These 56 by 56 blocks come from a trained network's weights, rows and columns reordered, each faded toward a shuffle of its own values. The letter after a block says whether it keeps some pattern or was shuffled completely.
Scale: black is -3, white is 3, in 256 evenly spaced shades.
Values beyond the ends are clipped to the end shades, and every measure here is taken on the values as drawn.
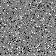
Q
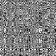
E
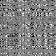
E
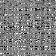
E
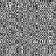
E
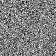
Q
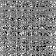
E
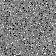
Q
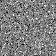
Q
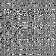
E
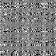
E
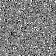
Q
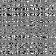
E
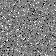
Q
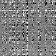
E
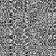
E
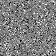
Q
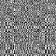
E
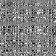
E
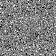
Q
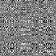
E
